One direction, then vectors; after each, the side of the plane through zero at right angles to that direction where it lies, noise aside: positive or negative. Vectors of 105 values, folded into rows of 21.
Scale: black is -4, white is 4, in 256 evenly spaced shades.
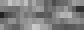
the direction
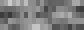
positive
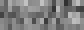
positive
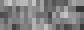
positive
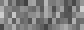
negative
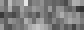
positive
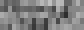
negative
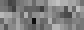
negative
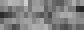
positive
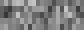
positive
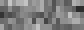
positive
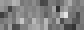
positive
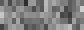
negative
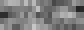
positive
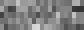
positive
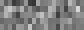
negative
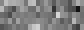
positive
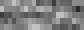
positive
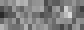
positive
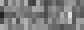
positive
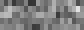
negative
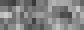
negative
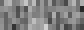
positive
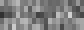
positive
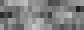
positive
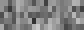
positive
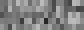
positive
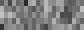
negative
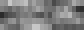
positive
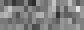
negative
